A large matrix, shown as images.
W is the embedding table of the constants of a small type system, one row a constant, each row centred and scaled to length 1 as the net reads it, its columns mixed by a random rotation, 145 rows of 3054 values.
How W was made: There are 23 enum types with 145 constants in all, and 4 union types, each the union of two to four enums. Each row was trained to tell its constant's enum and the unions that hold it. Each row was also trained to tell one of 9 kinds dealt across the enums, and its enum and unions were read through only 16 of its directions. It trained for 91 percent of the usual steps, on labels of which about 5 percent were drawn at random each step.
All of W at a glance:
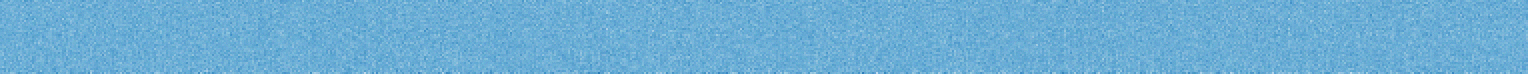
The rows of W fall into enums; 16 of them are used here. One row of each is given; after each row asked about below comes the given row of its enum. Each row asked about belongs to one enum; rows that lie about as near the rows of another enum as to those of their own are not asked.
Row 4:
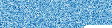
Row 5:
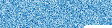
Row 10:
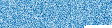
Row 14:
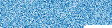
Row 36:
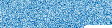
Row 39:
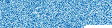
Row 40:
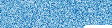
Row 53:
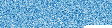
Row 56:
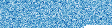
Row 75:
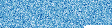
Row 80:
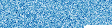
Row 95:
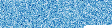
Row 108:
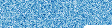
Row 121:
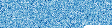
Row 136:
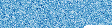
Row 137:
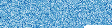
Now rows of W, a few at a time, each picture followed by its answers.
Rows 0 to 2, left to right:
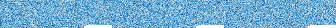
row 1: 56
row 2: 5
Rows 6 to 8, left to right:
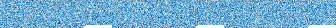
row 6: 4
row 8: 75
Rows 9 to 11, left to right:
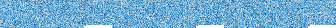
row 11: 39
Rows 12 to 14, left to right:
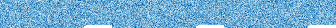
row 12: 36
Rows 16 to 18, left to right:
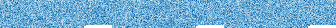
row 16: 4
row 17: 36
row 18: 95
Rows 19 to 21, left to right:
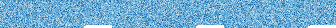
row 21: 4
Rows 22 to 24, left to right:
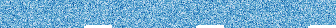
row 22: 5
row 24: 5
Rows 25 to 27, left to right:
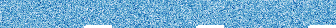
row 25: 5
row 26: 39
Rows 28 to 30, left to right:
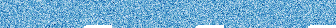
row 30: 5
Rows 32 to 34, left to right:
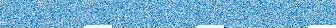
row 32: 80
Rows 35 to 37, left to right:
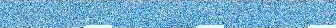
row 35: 40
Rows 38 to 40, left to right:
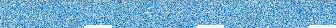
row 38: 108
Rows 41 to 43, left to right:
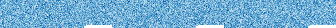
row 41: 136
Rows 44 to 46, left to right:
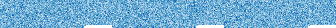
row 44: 40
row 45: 14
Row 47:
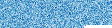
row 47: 75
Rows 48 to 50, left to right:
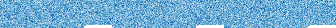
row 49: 137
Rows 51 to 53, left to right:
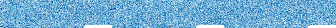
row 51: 14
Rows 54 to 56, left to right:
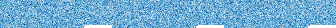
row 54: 56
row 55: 36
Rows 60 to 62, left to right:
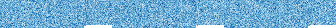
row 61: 53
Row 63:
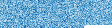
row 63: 108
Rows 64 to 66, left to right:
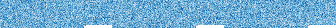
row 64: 10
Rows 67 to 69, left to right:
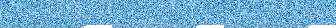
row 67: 56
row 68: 10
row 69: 56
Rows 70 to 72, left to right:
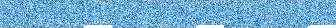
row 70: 53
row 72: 80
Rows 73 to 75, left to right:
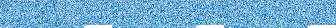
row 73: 56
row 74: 75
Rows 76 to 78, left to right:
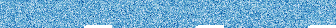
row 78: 14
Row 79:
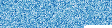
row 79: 56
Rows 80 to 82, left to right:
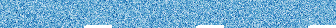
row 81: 121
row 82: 136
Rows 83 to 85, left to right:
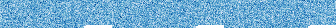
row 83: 108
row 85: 36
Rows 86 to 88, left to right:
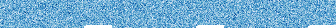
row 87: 39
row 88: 95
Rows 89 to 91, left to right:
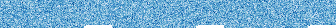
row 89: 5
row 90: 75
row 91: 53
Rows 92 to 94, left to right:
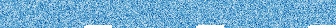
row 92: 121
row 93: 136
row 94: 80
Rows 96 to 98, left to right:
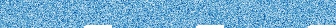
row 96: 5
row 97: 40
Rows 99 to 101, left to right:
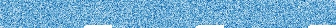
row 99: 39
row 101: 108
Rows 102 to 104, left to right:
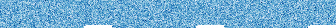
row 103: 14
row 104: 80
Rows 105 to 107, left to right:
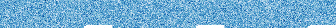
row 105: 10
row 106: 75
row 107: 80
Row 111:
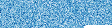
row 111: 40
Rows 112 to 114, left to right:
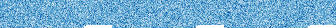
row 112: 75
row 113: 10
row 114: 14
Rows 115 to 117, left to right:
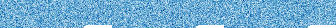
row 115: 121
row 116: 80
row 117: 14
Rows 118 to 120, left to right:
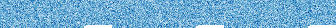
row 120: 40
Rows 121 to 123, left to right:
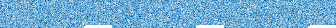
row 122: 10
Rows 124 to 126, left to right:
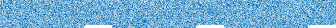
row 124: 108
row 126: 137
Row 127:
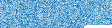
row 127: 36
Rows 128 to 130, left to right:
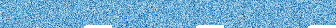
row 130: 40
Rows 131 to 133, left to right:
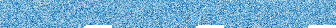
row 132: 40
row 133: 75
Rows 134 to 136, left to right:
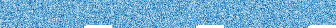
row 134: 95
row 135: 136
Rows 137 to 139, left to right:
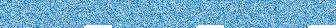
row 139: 137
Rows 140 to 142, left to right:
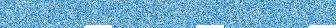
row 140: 14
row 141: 10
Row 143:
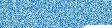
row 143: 108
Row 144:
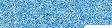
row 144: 39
